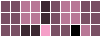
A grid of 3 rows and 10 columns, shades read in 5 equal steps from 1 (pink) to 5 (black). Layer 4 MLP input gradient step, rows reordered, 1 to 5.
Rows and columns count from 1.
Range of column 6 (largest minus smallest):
0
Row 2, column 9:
3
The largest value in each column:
3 3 4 4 4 3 3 5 3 3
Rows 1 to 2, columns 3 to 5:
2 2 4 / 2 2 4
